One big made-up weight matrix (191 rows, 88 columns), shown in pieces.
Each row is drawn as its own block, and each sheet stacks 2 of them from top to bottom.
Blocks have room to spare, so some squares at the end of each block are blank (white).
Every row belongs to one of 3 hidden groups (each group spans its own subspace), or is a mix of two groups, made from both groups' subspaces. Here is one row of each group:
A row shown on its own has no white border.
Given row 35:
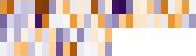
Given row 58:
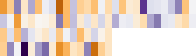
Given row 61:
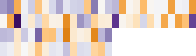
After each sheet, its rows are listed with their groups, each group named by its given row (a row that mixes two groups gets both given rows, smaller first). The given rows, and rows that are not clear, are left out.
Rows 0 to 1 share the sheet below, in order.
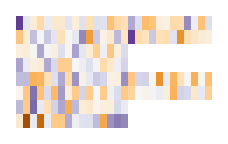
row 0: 35
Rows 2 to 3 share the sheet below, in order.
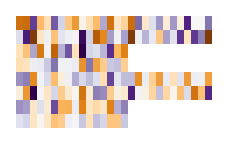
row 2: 61
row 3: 61
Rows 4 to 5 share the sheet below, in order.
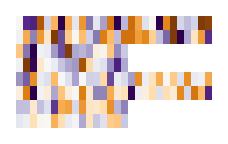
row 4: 58
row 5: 61
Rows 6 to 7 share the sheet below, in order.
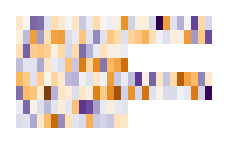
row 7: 35
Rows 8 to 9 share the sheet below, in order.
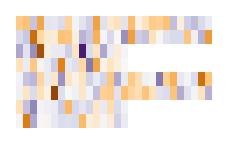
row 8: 61
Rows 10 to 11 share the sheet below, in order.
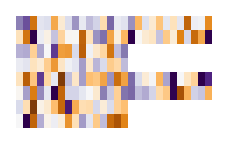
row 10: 61
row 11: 58
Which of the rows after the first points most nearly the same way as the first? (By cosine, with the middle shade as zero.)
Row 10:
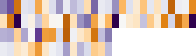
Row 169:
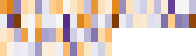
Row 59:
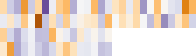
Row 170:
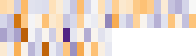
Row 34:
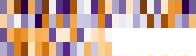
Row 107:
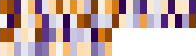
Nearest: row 34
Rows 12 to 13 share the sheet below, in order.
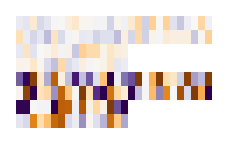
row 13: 61
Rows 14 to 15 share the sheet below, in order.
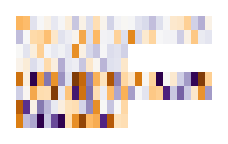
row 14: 35
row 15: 58
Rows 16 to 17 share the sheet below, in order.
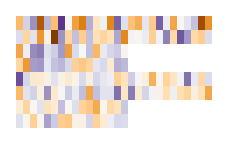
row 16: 58
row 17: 35
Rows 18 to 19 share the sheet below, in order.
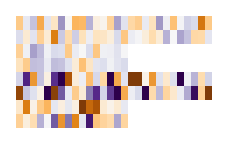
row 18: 58
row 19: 35
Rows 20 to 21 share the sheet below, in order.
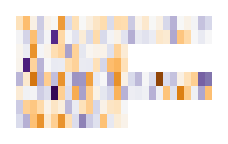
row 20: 58
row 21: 58
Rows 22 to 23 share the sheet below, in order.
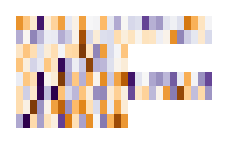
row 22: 35 and 61
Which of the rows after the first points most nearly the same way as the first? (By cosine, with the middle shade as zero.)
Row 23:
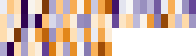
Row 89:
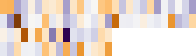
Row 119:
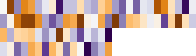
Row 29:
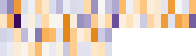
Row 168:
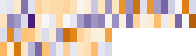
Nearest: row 29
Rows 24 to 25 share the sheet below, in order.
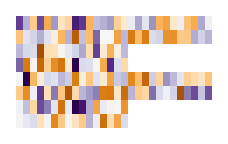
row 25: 35
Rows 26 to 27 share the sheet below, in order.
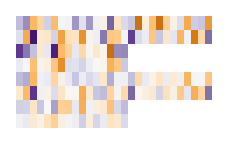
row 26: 61
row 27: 61
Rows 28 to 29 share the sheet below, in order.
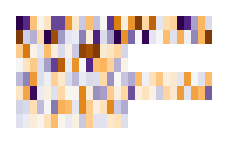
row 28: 35
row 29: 61
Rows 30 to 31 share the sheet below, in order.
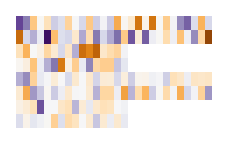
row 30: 35
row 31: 35 and 61
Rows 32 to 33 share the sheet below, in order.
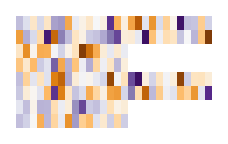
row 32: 35
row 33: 35
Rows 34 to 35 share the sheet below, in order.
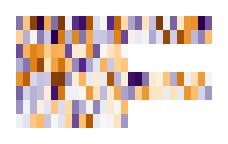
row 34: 58
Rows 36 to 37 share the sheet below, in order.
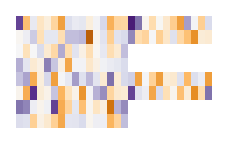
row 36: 35
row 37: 61
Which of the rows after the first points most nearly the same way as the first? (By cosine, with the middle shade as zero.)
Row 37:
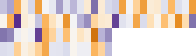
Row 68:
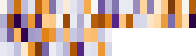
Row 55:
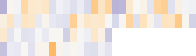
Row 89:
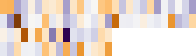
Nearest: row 68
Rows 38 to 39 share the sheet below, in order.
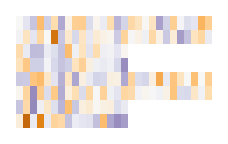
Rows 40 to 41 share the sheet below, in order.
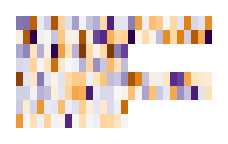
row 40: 61
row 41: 35
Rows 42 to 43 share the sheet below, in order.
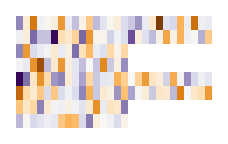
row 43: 35
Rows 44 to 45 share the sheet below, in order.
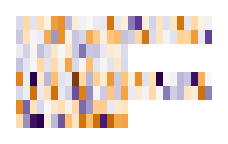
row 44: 35
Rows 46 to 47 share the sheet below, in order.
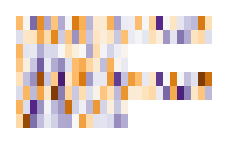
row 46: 58
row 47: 58
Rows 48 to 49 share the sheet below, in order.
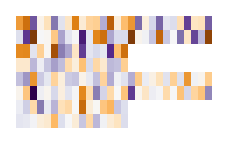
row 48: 61
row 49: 61
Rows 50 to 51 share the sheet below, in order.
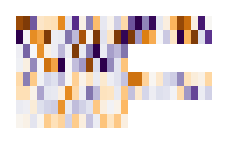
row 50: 35
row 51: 35
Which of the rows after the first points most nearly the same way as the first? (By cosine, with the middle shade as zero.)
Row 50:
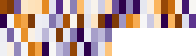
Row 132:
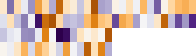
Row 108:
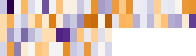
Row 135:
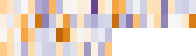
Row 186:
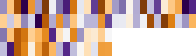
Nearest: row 135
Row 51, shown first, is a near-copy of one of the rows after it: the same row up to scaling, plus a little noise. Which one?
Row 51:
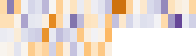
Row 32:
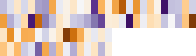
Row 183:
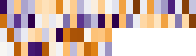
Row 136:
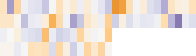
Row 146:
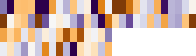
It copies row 136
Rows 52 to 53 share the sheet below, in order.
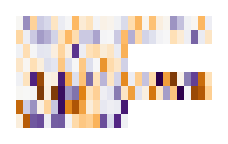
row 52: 35
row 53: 35 and 58
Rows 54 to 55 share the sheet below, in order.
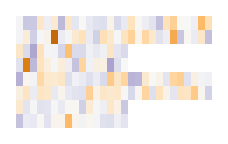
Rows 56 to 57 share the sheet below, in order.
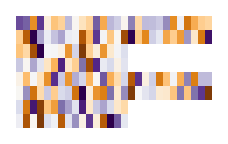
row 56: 61
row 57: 58 and 61
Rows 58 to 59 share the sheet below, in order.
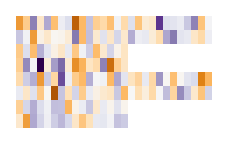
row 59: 58
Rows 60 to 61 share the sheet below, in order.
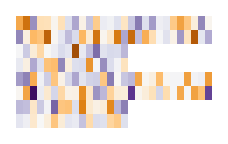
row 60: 35
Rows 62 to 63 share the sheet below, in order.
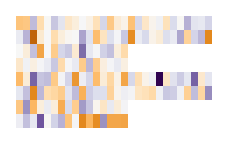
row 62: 61
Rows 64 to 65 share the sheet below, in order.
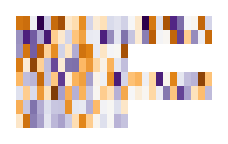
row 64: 35
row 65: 58
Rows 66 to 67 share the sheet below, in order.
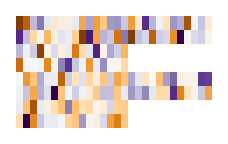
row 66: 35
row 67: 58
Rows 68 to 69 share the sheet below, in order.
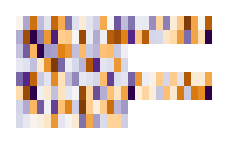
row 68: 35 and 61
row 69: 61
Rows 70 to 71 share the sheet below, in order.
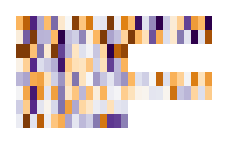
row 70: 61
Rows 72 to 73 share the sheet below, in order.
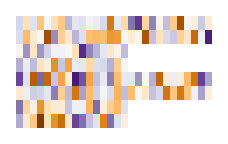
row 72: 35
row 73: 58
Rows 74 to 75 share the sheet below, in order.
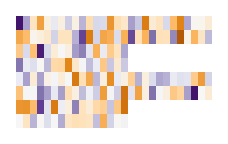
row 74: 35
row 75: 35 and 61
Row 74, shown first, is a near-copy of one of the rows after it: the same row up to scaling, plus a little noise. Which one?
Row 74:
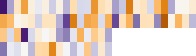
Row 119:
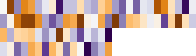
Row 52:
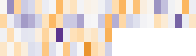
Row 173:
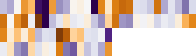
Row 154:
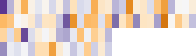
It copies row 154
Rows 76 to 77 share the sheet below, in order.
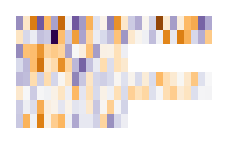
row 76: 58
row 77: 58
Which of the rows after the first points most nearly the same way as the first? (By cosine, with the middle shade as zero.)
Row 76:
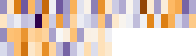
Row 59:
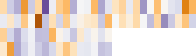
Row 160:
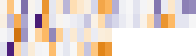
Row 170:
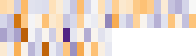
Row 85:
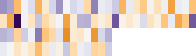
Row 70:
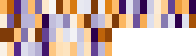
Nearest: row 160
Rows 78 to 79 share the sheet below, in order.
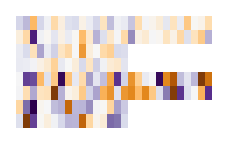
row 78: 61
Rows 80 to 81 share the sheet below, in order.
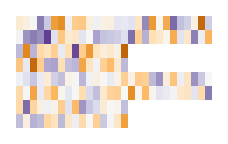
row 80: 35
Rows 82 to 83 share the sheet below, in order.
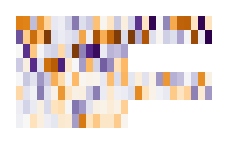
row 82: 35
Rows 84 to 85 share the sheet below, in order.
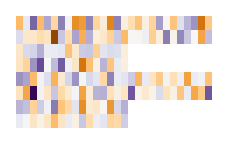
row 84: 58
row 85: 61
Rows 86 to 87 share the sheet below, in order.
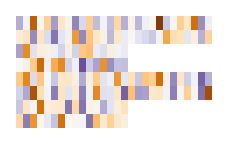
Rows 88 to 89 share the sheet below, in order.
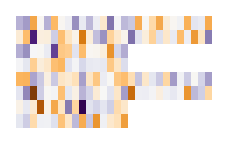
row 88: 61
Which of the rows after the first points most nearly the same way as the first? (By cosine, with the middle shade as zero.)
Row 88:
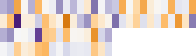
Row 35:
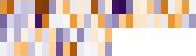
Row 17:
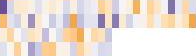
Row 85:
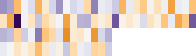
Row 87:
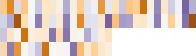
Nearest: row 85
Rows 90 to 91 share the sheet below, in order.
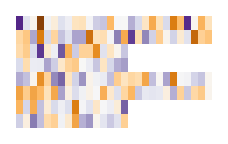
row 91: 35
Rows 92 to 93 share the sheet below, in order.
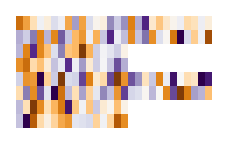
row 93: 58
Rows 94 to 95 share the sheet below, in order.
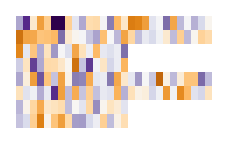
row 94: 35
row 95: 58
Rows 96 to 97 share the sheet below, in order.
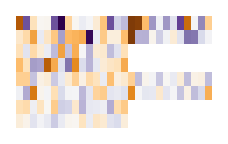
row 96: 35
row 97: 61
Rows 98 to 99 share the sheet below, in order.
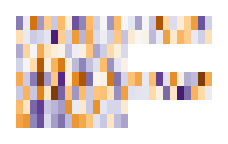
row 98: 58
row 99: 58
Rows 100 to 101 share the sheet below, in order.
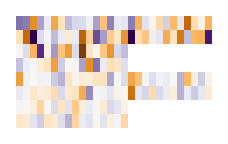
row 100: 61
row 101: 35
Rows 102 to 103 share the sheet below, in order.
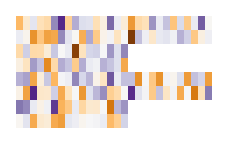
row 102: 35
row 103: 61
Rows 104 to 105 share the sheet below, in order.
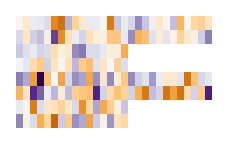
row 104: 35
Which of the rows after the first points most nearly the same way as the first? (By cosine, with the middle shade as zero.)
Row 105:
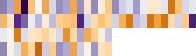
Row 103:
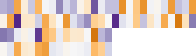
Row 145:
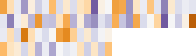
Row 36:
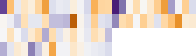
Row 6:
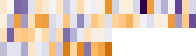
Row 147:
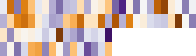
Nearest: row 103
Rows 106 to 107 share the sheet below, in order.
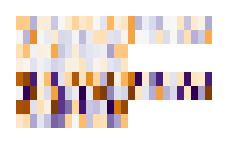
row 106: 61
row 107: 61
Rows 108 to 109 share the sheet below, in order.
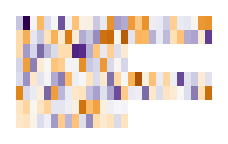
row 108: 35 and 58
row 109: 35
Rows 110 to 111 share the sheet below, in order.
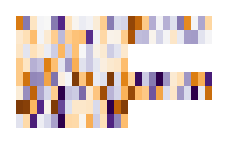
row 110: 35
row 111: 61
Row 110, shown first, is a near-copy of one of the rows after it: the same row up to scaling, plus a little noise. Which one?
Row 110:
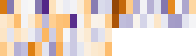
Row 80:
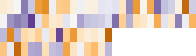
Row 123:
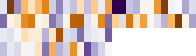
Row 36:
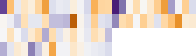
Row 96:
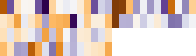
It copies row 96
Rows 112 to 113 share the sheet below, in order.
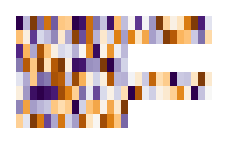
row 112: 58
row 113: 35
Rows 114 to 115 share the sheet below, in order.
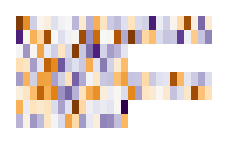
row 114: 35
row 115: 35
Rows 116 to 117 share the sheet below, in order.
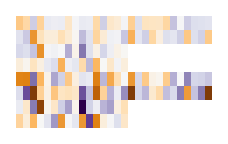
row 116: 61
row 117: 61
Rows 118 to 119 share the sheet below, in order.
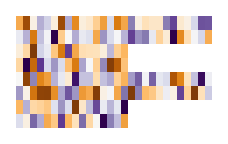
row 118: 58
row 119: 35
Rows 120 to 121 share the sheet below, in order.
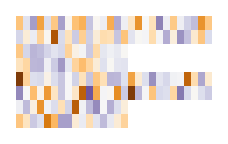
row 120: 58
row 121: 35
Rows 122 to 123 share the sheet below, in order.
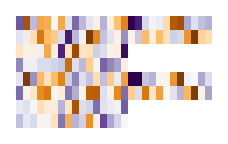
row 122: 35
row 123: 35
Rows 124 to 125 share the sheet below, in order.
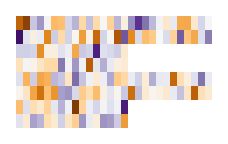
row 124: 35
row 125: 35
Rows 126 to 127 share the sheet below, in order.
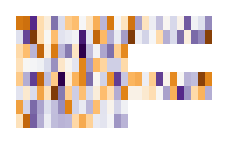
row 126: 61
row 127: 58
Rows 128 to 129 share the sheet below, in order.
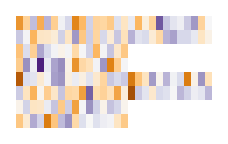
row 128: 58
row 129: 35
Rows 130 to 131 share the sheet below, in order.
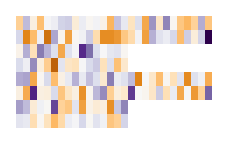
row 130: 35
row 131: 61
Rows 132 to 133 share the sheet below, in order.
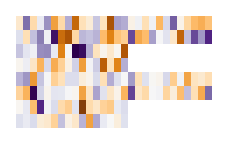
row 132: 35
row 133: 61
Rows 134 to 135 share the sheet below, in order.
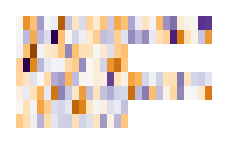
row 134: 58
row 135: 35
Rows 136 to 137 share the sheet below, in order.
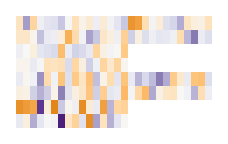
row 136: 35
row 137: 61
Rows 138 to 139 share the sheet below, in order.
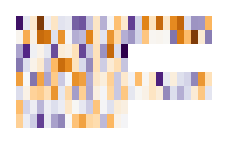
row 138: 35 and 61
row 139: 58
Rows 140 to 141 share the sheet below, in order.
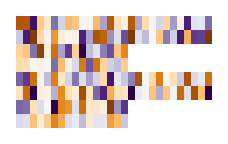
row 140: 61
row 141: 61
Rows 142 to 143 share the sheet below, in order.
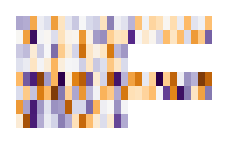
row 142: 61
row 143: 58
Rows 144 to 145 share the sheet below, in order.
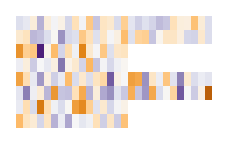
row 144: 61
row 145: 35
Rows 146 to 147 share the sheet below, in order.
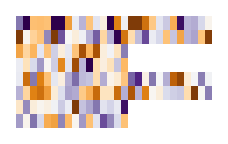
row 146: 35
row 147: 35
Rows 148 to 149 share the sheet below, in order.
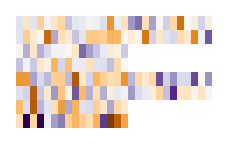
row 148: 35
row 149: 58
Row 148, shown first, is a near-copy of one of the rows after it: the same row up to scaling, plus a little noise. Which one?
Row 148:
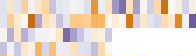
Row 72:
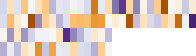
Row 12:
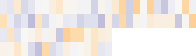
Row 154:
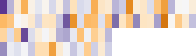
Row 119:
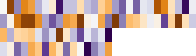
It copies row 72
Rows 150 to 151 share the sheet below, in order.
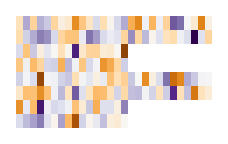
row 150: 35
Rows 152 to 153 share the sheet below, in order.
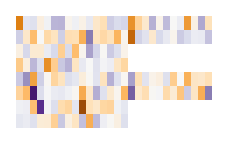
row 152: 35
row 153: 61
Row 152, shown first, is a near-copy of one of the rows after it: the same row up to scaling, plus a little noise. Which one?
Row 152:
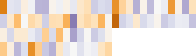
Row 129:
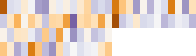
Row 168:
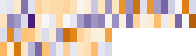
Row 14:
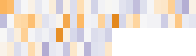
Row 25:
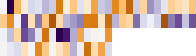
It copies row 129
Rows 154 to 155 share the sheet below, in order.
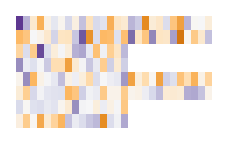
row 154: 35
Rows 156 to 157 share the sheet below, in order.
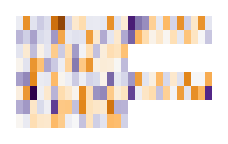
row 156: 35
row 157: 61
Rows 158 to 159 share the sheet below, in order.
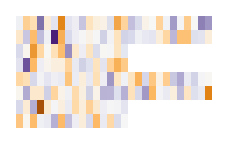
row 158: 58
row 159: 35 and 61
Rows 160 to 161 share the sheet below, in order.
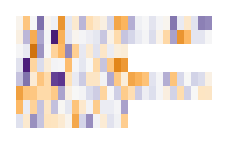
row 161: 35
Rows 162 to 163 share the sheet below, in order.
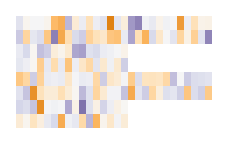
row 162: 35
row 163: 61
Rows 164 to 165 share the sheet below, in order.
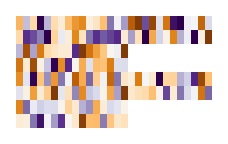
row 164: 35
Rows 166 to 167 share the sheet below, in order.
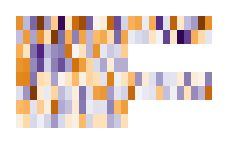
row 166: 58
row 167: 61
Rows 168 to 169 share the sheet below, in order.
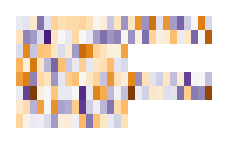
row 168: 35
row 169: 61
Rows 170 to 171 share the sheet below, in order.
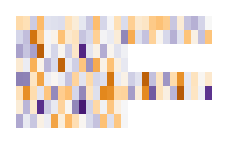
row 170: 61
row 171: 35
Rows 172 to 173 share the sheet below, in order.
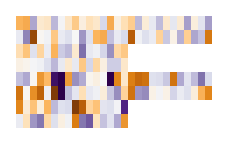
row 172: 61
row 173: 35
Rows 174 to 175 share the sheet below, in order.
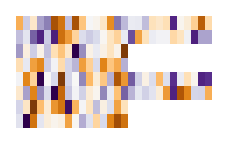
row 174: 35
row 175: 58
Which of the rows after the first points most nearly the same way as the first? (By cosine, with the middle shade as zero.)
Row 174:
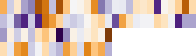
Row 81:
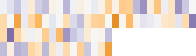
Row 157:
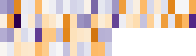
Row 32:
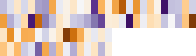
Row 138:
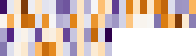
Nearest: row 157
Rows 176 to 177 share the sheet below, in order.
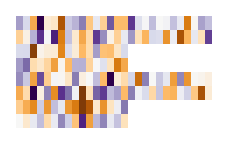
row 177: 35 and 61
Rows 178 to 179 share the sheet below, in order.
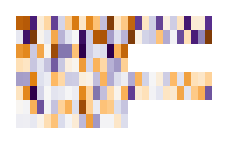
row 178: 61
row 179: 61
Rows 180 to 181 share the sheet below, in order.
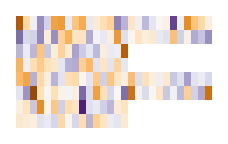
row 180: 35
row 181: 61
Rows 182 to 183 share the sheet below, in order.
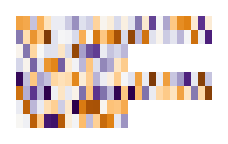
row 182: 35
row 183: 35
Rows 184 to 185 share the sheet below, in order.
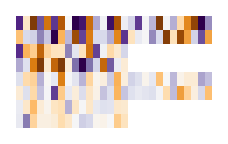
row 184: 58
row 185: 58
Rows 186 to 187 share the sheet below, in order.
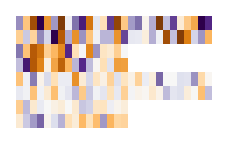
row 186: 58
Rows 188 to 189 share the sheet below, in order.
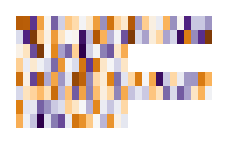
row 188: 61
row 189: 58
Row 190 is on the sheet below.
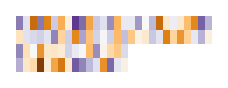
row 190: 58
